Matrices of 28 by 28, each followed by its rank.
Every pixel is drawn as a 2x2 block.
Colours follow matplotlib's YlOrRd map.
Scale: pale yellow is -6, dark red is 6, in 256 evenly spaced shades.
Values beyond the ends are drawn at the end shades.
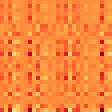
two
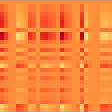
one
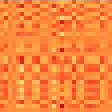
two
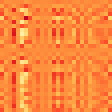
two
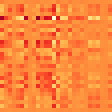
two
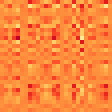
two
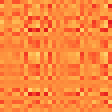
two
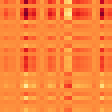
one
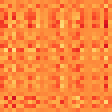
two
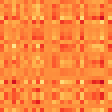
two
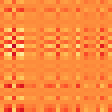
one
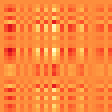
one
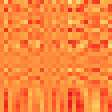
two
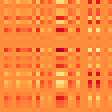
one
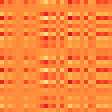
one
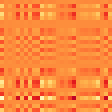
one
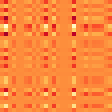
one
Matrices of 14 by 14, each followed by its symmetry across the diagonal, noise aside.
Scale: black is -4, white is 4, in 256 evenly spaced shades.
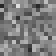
neither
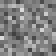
neither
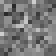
symmetric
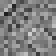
symmetric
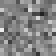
neither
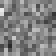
neither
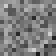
symmetric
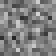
antisymmetric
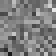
antisymmetric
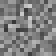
antisymmetric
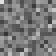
symmetric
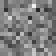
neither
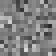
antisymmetric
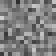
antisymmetric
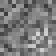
symmetric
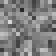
antisymmetric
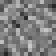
symmetric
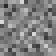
symmetric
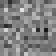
neither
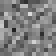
antisymmetric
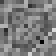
symmetric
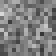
neither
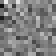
antisymmetric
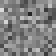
neither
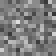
neither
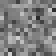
antisymmetric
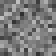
symmetric
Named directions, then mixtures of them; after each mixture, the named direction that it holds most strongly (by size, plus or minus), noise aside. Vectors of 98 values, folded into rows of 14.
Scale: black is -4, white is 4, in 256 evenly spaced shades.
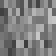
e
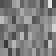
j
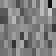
j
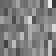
j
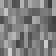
j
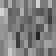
e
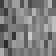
j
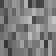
e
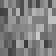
e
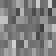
e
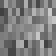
e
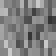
e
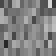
j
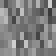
e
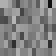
j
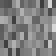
j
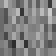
e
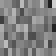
j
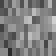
j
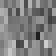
e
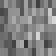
e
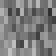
e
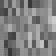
e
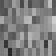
j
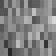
e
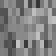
e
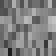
j
